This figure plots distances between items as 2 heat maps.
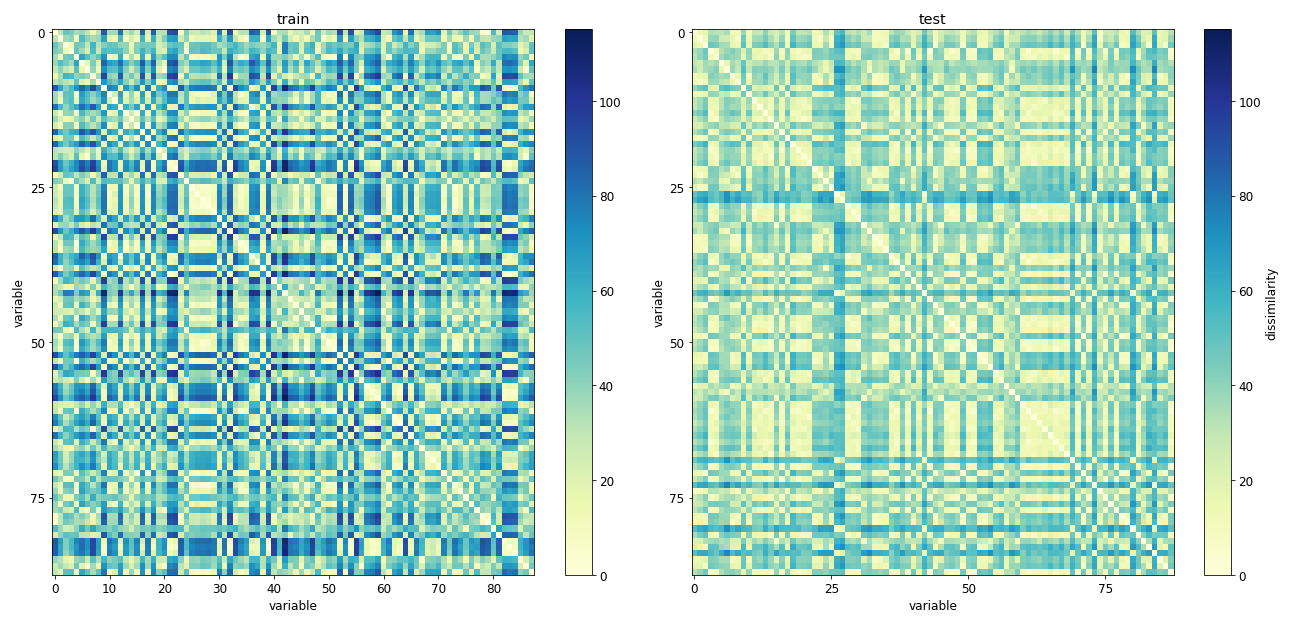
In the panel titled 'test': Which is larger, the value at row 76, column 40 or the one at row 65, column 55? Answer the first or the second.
the first
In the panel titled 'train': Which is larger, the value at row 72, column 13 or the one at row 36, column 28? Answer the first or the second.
the second
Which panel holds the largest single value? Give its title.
train
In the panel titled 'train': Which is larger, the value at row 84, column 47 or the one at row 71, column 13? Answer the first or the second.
the first
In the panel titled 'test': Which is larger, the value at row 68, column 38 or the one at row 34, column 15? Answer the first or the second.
the first
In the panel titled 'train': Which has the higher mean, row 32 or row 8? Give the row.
32
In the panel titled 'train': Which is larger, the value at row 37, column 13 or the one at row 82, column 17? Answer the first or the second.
the second
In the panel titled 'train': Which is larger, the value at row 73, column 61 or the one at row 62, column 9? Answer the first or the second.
the second
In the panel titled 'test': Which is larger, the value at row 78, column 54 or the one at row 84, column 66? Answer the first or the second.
the second
